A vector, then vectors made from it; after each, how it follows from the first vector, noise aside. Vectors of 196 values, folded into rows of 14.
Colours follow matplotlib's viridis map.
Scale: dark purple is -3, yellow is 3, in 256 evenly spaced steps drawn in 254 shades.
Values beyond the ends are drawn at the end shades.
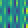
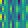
reversed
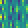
reversed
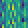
wrapped around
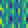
wrapped around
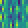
reversed
